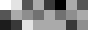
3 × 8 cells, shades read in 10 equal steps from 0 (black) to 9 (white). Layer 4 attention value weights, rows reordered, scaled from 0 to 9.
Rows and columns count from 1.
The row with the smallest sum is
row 3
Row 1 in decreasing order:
9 8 6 6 3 3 2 0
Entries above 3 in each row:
4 7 5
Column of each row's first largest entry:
1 2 3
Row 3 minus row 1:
-8 -6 5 0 4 6 -4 2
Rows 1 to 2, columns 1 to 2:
9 8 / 3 6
